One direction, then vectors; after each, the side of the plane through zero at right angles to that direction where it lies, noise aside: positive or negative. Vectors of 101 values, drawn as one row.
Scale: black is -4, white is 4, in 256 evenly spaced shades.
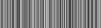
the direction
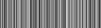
negative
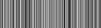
positive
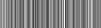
negative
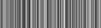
positive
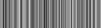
negative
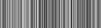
negative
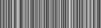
negative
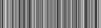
positive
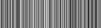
positive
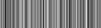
positive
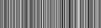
positive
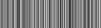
positive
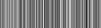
negative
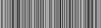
positive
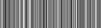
negative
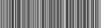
positive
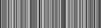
negative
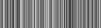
positive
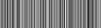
positive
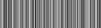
negative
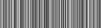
negative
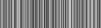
negative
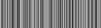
positive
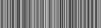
positive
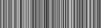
negative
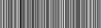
negative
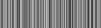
positive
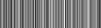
negative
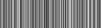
negative
